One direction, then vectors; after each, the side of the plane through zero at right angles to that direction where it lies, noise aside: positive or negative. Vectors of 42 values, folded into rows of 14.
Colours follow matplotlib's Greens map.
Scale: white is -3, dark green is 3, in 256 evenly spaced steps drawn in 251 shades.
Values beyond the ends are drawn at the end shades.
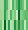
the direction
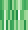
negative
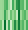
positive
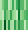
positive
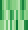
negative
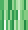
negative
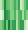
positive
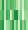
negative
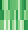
negative
